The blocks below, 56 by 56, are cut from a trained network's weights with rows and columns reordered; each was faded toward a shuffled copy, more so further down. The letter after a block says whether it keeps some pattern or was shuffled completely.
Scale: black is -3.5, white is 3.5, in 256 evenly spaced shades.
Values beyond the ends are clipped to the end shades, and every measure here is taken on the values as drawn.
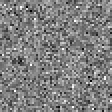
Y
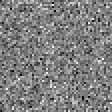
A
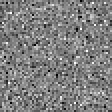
A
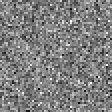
Y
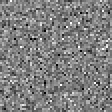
Y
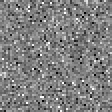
Y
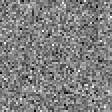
Y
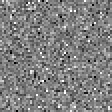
Y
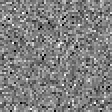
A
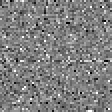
A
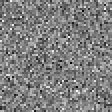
Y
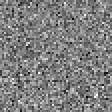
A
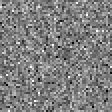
Y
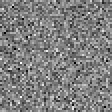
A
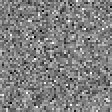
Y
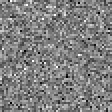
Y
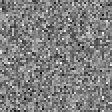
Y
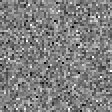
Y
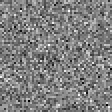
Y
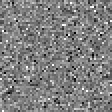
Y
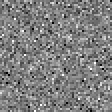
Y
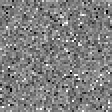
Y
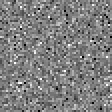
Y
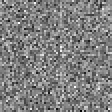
A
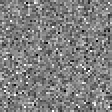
A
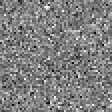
A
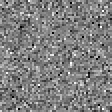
Y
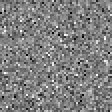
Y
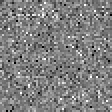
A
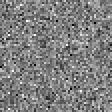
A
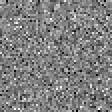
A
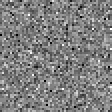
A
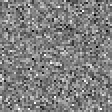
A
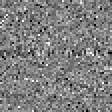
A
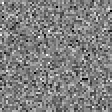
Y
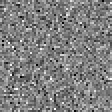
Y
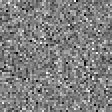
A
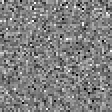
A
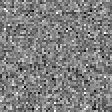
A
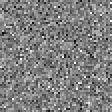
A
